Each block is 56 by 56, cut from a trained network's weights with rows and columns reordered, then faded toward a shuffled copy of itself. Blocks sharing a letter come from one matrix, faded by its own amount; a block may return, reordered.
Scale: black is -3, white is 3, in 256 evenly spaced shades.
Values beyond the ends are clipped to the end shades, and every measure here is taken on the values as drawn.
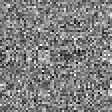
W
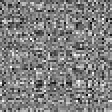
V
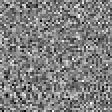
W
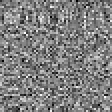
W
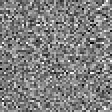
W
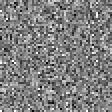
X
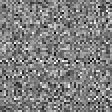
V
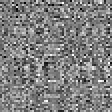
V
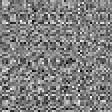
V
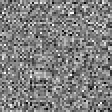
W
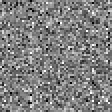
X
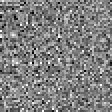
X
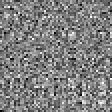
W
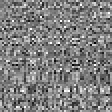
V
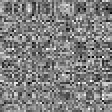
V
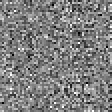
X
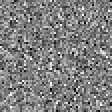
X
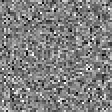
X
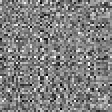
V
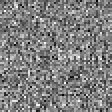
W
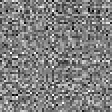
V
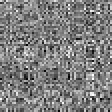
V
